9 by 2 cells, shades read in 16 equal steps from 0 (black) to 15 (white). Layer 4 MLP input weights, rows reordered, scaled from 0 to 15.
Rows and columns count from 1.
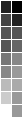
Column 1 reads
2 4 5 5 7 8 11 12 15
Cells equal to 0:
1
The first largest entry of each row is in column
1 1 1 2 2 2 1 1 1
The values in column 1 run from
2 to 15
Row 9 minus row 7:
4 -1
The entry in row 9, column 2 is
9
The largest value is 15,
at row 9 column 1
